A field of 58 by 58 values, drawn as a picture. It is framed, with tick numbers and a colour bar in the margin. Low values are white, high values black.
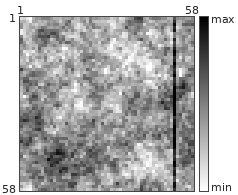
The texture is blotchy. The bottom left is the ninth with the highest average. Column 52 stands out from the rest.
